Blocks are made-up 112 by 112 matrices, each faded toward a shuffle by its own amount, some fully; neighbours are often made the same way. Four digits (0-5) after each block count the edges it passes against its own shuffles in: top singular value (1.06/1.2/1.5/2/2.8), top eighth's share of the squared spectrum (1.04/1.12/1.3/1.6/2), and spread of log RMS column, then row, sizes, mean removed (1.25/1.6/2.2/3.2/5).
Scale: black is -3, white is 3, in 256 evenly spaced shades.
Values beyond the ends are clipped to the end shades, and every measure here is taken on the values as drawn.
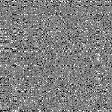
4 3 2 3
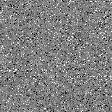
3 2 0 1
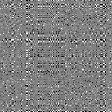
5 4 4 4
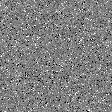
0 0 0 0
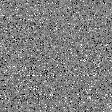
1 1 0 2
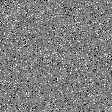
0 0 0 0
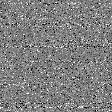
1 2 0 3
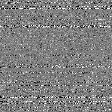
2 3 0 4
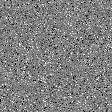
0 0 0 0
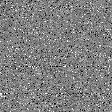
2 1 0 2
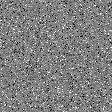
0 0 0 0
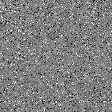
1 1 0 1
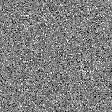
3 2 0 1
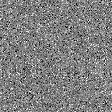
3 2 0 1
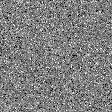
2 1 0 0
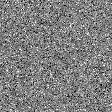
2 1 0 0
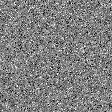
2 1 0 0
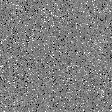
1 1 1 0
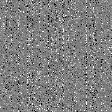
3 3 3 0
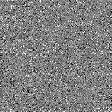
4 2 1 1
